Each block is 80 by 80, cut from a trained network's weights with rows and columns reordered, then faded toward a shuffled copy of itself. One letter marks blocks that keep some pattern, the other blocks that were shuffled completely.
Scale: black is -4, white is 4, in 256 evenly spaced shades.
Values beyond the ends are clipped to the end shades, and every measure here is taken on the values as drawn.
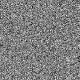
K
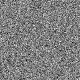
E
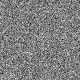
E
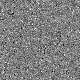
E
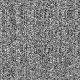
K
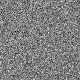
E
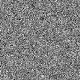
K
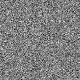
K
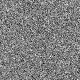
E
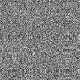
K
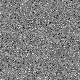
E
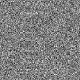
K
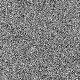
E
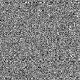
K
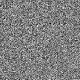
K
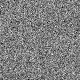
E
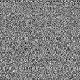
K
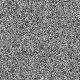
E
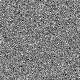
E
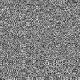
K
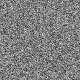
E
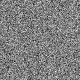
E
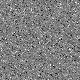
E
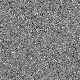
E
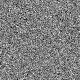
E
